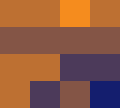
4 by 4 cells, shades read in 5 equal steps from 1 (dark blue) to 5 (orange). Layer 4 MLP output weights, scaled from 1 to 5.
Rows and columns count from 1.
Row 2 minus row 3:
-1 -1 1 1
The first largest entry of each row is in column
3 1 1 1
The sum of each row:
17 12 12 10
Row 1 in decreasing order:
5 4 4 4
